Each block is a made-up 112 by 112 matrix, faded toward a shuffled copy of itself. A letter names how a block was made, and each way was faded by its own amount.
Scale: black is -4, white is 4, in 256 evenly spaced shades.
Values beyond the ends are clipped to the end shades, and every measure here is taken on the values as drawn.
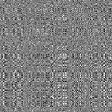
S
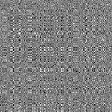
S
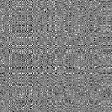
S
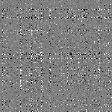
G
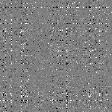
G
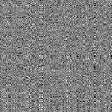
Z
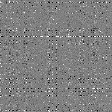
G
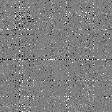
G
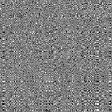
Z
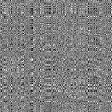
S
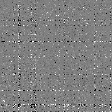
G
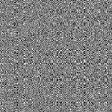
Z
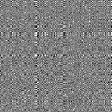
S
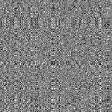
Z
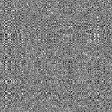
Z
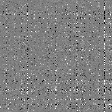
G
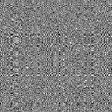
Z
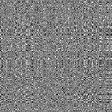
Z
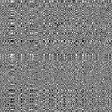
S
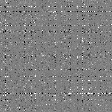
G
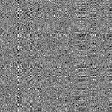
Z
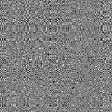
Z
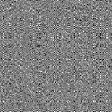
Z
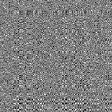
Z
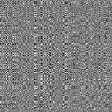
S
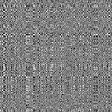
S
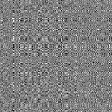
S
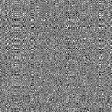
Z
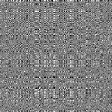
S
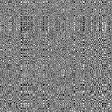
S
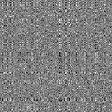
Z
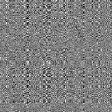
S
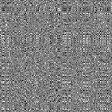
Z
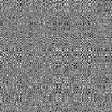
S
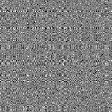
Z
